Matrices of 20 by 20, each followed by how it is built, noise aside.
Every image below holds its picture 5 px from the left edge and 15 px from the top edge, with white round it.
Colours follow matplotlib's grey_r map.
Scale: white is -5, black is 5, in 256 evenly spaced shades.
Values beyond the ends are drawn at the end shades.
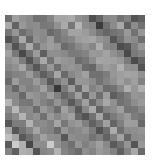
Toeplitz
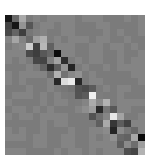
banded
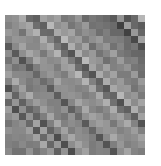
Toeplitz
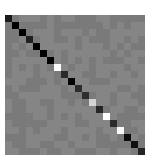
diagonal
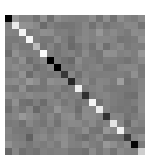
diagonal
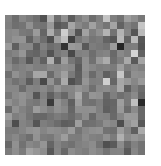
low rank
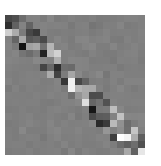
banded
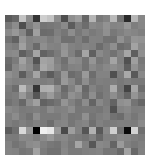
low rank
